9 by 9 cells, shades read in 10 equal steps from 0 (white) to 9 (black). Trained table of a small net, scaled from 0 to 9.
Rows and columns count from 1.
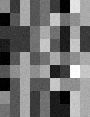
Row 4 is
8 7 7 5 2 6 8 2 7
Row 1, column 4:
6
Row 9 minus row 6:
-1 2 0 3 2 0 1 2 1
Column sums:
61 55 35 52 39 49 63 22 34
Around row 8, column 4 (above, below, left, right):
6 7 3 5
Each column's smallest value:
4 4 3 4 2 2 4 0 2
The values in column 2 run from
4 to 7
